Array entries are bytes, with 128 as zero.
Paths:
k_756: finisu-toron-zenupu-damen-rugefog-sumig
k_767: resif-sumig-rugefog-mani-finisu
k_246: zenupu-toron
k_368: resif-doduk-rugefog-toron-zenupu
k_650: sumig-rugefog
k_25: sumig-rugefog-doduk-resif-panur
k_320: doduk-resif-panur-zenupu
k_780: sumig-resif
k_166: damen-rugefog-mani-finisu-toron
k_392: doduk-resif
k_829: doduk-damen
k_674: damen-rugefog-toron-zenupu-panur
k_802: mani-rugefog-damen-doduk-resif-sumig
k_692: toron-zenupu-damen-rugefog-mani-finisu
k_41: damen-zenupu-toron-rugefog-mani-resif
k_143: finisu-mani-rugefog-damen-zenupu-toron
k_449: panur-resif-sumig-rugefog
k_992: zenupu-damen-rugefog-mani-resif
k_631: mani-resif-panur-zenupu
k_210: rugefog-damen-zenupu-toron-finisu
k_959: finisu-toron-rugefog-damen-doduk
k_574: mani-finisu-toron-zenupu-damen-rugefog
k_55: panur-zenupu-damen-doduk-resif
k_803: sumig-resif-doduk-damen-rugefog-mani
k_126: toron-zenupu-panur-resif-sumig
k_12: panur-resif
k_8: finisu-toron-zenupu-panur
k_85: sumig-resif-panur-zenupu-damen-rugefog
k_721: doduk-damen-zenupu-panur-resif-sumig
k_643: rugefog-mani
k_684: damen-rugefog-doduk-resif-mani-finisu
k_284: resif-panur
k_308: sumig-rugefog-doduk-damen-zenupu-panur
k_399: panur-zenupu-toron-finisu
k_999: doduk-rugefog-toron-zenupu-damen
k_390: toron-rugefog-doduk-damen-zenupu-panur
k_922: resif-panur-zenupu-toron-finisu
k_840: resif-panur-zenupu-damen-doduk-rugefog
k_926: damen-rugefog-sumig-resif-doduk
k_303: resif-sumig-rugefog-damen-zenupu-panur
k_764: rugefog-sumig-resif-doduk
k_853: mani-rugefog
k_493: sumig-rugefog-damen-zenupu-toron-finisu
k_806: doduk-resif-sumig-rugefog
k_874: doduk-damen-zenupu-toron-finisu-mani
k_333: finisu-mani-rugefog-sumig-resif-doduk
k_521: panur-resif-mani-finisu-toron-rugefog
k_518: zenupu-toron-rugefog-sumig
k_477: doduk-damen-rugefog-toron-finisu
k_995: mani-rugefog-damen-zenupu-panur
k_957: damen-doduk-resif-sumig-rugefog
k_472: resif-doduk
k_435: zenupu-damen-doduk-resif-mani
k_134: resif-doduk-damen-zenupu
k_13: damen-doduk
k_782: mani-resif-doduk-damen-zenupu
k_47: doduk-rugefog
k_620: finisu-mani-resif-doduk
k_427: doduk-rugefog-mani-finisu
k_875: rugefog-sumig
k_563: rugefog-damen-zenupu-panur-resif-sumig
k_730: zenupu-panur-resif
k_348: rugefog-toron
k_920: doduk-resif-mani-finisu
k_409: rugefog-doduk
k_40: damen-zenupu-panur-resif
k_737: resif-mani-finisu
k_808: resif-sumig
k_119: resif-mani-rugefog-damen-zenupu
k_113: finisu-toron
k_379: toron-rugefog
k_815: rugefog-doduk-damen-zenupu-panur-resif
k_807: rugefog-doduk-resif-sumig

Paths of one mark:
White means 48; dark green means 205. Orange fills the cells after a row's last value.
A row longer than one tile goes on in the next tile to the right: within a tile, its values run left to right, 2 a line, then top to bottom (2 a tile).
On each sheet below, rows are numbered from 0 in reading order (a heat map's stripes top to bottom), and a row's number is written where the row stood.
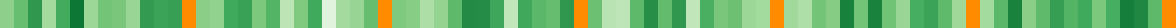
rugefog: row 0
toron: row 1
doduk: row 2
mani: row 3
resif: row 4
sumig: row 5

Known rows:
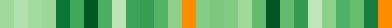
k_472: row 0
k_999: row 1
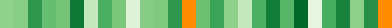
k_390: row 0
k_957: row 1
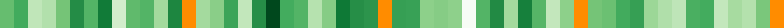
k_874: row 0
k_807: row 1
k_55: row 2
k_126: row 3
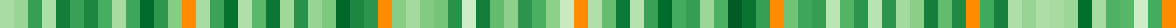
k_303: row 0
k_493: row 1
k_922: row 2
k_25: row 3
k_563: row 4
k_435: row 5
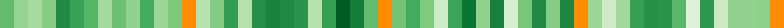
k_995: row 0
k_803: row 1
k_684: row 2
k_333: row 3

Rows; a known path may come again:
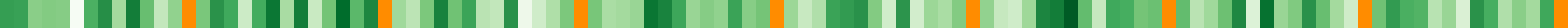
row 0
k_55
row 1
k_926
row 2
k_113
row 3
k_802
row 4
k_143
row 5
k_920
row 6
k_521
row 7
k_518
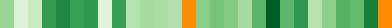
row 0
k_620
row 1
k_999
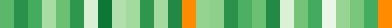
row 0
k_674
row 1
k_379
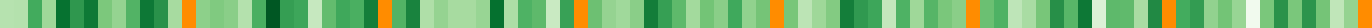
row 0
k_767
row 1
k_47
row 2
k_435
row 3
k_995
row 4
k_853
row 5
k_874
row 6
k_730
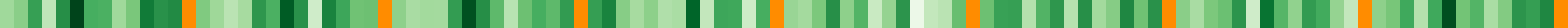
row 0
k_807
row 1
k_320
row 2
k_427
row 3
k_40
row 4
k_756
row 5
k_563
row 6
k_922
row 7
k_409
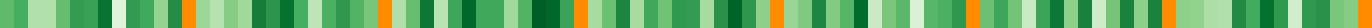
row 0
k_721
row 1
k_368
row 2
k_25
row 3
k_85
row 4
k_348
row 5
k_684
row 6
k_134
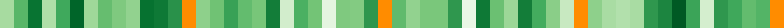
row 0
k_875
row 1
k_390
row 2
k_12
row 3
k_392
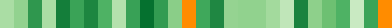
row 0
k_303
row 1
k_992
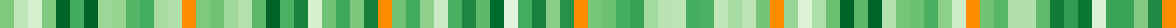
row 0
k_782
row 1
k_477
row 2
k_957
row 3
k_126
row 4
k_737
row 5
k_829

